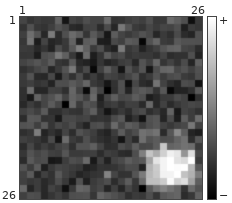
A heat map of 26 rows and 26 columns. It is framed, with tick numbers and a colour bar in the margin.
Mirror symmetry: none. Average level on the scale: 30%. Odd patch: higher, in the bottom right. Bumps: one, in the bottom right.
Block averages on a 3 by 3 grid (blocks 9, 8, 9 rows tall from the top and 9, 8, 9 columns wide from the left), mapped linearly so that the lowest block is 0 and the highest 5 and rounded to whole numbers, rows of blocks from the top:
0 0 0 / 0 0 0 / 0 0 5
